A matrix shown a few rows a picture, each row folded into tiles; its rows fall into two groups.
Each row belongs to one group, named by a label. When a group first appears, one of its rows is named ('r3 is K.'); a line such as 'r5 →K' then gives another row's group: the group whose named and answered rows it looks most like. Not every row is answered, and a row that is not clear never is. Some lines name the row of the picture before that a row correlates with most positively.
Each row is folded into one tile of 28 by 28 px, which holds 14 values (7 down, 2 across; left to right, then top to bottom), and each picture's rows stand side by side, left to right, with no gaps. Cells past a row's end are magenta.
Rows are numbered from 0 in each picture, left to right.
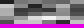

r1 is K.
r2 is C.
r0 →C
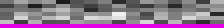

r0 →K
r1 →K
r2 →C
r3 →K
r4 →C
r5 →K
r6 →K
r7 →C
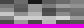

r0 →C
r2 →C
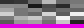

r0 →C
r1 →K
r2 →K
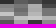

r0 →C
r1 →C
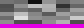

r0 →K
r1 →C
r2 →K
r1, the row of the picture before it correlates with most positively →0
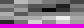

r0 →C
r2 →K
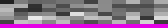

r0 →C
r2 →K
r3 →C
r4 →K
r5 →K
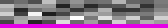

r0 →C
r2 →K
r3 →K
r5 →K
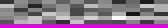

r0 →C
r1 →K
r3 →C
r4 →C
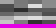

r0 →K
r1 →C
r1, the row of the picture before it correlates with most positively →3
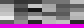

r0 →C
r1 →C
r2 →K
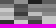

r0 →C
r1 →C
